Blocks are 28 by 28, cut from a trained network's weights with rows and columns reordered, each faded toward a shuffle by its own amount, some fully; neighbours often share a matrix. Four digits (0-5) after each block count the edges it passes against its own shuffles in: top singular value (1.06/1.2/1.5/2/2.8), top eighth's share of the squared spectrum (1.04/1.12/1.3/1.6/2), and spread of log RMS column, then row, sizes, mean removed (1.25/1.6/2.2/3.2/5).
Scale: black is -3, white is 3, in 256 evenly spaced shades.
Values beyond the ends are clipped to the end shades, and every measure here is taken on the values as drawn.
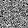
0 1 0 0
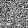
2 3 0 0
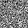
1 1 0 0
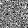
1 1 0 0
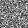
0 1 0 0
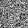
1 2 1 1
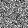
0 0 0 0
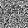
2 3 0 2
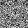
0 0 0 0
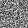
0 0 0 0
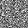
2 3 1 1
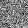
0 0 0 0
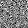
0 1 1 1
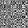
3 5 3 2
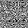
2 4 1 1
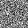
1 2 0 0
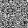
3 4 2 0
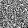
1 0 0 0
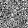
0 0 1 0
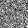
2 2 0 0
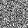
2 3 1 1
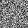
1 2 0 0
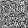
2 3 1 0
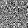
3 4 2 1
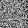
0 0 0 0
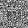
2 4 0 0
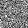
1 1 0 0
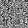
2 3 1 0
